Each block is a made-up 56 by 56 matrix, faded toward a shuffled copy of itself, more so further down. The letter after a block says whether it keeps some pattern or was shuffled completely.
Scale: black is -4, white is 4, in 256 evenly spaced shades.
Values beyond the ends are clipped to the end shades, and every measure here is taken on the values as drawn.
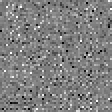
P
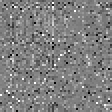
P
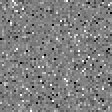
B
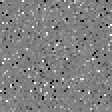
B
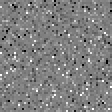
B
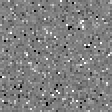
B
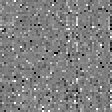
P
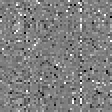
P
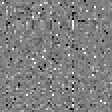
P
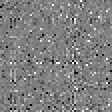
P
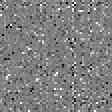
P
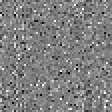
P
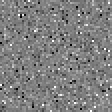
B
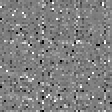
P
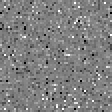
B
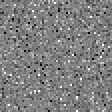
B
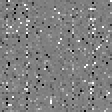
P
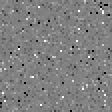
B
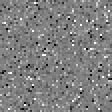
B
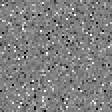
B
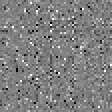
P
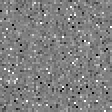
B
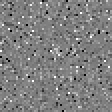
B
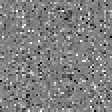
P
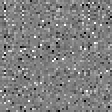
P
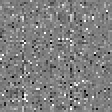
P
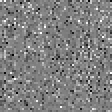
P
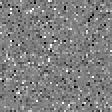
B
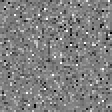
B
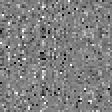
P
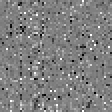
P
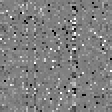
P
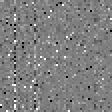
P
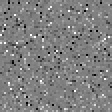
B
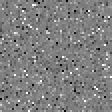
B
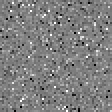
B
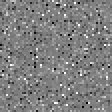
B
